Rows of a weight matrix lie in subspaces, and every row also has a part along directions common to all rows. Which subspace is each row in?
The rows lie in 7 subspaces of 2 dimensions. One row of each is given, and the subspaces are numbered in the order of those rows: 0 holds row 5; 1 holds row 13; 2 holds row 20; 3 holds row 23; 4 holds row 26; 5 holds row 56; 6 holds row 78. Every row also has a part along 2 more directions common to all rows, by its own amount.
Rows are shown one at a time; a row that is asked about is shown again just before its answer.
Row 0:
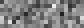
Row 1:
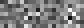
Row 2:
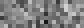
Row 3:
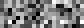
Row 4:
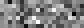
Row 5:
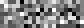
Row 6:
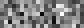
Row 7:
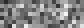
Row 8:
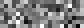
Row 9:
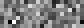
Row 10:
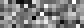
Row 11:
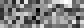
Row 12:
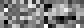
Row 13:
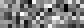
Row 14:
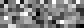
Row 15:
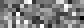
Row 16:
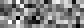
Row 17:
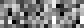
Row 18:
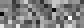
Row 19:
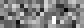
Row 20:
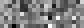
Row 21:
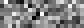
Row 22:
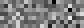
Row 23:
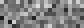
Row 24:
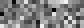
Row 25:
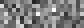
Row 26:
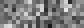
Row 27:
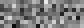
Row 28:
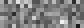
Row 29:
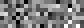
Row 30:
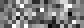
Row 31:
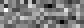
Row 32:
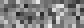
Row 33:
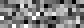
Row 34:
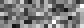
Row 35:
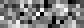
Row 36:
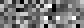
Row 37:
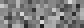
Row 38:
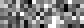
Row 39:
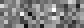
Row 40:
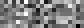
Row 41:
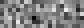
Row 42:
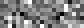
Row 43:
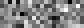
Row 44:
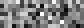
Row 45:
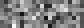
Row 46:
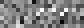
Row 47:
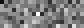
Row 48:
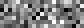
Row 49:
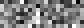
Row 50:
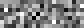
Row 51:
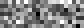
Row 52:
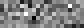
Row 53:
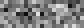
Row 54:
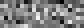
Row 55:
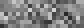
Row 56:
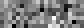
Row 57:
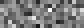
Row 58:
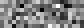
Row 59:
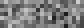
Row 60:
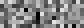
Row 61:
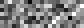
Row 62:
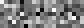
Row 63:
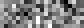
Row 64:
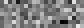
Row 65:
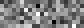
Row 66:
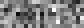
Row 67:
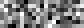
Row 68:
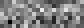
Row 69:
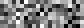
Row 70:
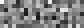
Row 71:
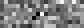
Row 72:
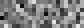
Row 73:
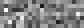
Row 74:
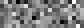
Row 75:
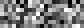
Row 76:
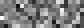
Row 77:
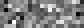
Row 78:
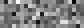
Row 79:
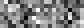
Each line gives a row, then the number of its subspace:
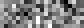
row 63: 4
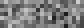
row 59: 5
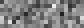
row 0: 3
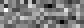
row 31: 2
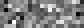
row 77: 2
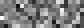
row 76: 4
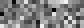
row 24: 5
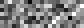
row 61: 0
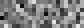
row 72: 4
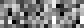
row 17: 3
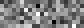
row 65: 4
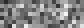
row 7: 5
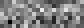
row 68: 5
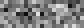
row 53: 3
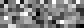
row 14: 0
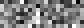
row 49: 4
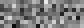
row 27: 1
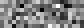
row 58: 5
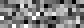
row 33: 6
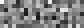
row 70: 4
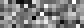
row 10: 6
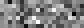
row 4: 0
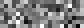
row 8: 0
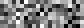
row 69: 0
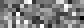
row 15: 1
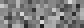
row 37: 1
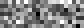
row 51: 6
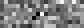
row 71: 6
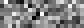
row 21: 6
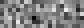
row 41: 1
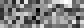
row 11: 5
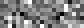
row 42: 1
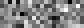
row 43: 1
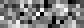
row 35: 3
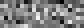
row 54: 6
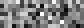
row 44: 5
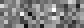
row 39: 1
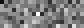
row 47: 4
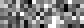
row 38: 1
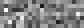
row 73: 2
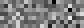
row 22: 0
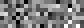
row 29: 0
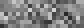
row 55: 5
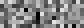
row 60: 4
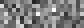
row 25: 1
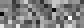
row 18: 5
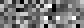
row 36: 2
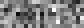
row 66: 3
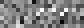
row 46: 1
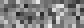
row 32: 3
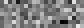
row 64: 6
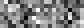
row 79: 0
